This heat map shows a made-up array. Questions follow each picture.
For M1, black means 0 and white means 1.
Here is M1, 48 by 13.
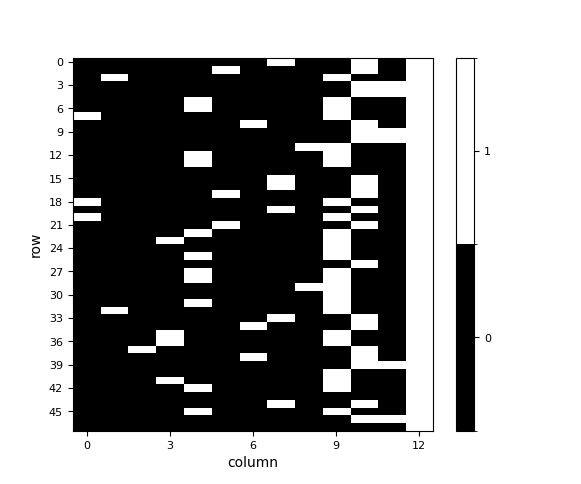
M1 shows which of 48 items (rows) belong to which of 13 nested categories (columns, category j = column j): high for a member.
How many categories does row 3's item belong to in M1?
3
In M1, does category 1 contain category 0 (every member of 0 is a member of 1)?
no
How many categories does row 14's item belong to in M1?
1
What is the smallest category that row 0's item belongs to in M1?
7
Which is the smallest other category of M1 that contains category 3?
9
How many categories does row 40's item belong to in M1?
2
